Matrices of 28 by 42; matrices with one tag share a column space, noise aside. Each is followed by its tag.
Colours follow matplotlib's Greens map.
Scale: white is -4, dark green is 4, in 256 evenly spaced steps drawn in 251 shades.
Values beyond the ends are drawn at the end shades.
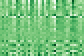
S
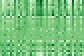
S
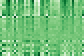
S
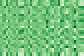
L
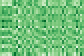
L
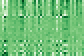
S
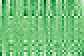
S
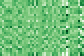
L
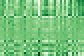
S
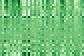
S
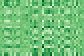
L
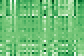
S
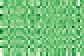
L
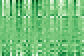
S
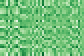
L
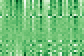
S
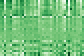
S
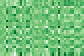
L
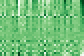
S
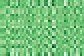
L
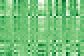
S
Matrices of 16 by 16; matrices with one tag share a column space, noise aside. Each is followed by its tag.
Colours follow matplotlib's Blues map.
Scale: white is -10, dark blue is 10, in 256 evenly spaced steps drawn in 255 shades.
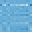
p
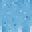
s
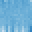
s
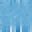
s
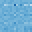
p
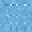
p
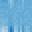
s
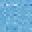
p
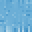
s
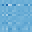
p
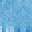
s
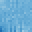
s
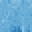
s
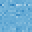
p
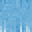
s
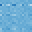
p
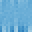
s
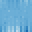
s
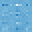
p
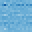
p
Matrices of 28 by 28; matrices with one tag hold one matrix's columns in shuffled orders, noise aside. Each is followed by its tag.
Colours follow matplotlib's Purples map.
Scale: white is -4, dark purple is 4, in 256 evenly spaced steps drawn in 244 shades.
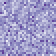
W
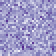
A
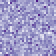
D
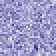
A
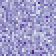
W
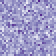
D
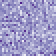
W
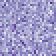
W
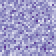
A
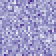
D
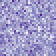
D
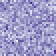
W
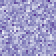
D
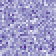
A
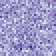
A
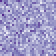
D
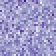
D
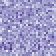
A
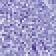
A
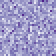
D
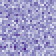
A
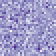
A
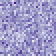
W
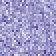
W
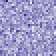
D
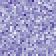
D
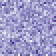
W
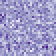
A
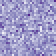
D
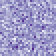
A
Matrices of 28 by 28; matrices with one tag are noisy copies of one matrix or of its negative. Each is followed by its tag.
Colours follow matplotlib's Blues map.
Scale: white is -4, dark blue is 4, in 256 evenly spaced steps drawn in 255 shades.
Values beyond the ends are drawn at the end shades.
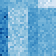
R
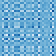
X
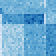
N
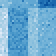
R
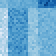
R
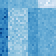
R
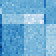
N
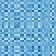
X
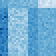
R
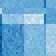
N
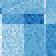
N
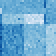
N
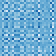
X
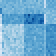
N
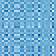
X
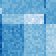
N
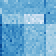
N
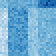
R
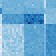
N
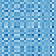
X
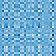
X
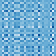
X
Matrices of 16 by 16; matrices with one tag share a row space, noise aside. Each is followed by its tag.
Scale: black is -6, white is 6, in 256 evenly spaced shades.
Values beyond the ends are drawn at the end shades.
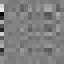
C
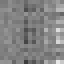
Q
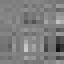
Q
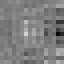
Q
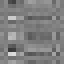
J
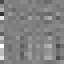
C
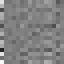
C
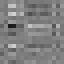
J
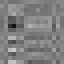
J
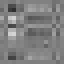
J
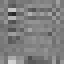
J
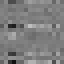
J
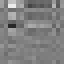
J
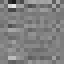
J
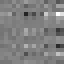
Q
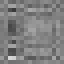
J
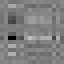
J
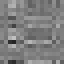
J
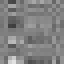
J
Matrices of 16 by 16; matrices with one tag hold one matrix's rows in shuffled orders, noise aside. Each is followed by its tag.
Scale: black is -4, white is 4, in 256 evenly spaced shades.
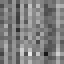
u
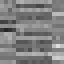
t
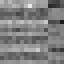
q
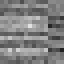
q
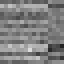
q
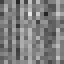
u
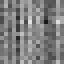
u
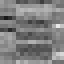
t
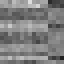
q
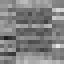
t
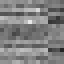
q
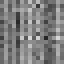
u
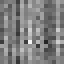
u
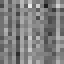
u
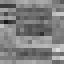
t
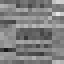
t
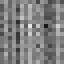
u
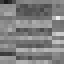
t
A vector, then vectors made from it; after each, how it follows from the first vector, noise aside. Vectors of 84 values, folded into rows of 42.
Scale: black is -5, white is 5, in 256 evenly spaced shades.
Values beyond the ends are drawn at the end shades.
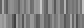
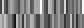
scaled up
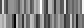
scaled up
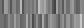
wrapped around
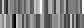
scaled up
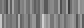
reversed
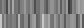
reversed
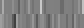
partly zeroed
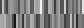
scaled up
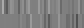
partly zeroed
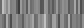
wrapped around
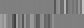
partly zeroed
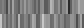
reversed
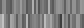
wrapped around
